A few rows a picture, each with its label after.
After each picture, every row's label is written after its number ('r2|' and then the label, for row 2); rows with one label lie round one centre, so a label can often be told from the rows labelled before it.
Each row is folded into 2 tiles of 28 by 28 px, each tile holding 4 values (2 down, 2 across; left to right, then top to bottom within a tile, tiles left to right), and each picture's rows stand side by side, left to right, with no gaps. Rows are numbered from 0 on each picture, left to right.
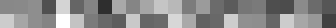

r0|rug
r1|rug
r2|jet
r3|rug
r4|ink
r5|ink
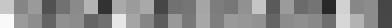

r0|rug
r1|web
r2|rug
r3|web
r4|web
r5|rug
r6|rug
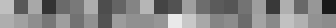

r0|rug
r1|web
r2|web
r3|ink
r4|web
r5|rug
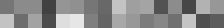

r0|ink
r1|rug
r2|rug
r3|jet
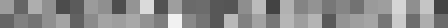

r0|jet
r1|web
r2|web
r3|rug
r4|web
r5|rug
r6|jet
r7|rug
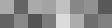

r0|jet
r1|rug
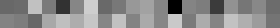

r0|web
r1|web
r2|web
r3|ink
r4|rug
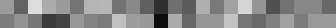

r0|jet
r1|jet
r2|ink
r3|web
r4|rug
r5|web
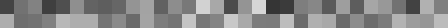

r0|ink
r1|ink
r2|web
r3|jet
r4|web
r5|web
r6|jet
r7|web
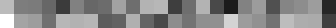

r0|rug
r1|ink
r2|jet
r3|web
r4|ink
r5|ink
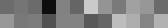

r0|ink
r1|jet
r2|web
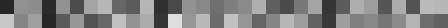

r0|ink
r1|jet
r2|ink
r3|ink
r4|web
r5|ink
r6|web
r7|jet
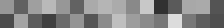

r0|jet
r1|jet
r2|rug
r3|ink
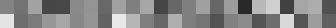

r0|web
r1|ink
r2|rug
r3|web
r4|jet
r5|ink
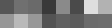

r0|ink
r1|jet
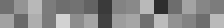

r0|web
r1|ink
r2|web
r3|web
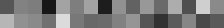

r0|ink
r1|rug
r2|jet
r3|jet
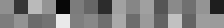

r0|jet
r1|ink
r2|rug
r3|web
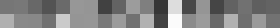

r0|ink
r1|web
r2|ink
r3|rug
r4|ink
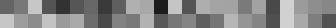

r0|web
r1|ink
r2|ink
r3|jet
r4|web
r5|rug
